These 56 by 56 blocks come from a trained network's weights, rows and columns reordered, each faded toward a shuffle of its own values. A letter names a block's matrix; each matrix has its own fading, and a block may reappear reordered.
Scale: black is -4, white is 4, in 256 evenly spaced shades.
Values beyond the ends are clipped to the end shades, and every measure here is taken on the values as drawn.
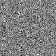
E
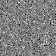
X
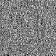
E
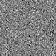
E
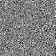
X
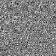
X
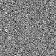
E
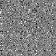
X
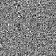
E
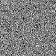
E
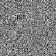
E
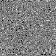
X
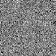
X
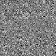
X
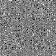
X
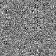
E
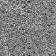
E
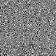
X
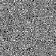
X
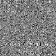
X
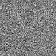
E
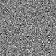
E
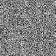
E
